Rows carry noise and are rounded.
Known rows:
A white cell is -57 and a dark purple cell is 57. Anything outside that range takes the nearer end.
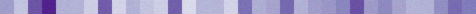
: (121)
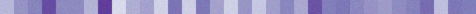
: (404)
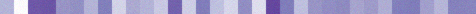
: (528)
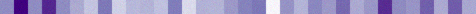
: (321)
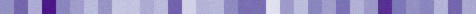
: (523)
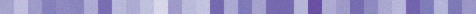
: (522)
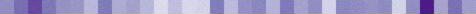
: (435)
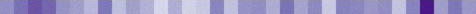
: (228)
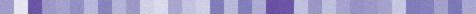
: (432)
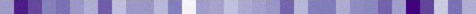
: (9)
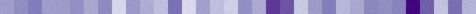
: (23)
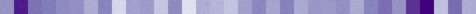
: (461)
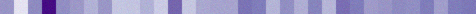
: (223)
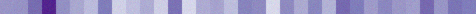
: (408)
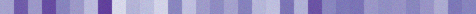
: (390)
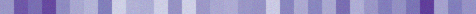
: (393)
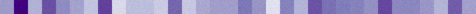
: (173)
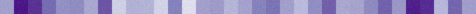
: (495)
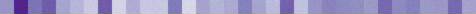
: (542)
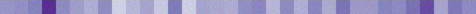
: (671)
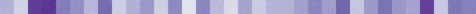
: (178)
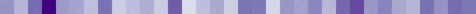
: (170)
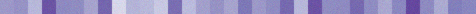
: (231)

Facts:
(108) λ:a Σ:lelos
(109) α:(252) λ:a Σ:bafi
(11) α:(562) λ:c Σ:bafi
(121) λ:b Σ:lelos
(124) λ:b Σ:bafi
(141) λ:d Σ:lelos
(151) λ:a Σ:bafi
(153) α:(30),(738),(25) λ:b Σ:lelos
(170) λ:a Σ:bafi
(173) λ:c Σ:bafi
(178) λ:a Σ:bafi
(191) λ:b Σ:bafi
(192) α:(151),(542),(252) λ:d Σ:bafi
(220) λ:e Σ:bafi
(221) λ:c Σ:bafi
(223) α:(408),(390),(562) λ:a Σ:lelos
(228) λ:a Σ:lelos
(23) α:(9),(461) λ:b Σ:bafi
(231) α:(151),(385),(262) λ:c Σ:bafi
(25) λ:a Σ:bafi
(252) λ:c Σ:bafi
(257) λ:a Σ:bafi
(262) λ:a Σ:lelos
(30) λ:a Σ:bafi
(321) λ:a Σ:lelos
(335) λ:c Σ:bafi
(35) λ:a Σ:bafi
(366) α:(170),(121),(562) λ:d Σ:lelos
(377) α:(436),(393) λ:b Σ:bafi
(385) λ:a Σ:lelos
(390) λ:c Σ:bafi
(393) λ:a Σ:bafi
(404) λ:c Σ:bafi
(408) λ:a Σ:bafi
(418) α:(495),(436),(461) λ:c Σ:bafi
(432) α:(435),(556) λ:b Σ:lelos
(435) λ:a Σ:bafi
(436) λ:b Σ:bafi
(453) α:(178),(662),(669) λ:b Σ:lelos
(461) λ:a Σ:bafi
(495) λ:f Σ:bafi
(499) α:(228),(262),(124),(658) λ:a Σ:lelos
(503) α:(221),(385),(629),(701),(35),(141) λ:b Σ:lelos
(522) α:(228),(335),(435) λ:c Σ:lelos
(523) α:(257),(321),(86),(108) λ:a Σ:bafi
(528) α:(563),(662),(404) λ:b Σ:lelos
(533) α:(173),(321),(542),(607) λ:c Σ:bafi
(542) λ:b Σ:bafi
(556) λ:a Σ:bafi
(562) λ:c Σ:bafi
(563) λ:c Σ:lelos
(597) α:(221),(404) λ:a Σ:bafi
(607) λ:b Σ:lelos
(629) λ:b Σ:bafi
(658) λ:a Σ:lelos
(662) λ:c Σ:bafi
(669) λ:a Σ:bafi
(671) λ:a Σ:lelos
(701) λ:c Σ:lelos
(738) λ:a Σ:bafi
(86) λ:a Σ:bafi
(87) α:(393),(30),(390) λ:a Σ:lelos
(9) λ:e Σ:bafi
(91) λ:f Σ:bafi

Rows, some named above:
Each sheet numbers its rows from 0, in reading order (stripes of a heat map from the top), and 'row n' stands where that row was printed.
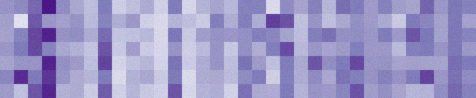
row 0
(408)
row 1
(432)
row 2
(91)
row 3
(124)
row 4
(562)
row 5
(151)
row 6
(121)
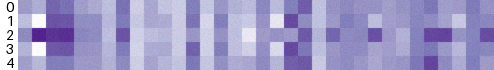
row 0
(191)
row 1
(453)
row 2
(141)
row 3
(528)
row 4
(377)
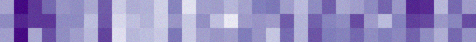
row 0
(495)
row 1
(141)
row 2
(252)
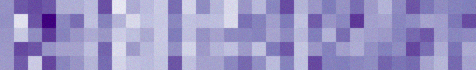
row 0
(629)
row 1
(366)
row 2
(87)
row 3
(436)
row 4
(533)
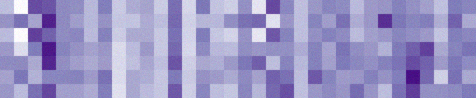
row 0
(453)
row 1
(523)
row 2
(453)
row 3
(597)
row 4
(109)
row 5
(418)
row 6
(503)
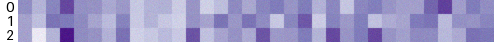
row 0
(499)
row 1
(153)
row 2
(11)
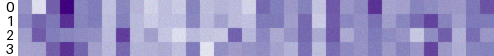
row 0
(366)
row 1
(192)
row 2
(335)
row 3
(220)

